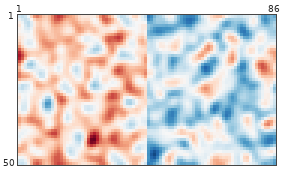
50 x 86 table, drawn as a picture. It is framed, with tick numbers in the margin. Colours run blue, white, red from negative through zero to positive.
Average level on the scale: 50%. Lone odd cells: none. Seam: vertical, 50% of the way across, the left part higher. Grain: blotchy.
